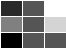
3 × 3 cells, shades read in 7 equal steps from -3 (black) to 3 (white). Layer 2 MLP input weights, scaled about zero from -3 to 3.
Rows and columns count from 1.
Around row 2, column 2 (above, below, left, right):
-1 -1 0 2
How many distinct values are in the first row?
3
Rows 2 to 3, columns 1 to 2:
0 -1 / -3 -1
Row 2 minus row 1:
2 0 -1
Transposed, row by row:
-2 0 -3 / -1 -1 -1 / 3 2 -1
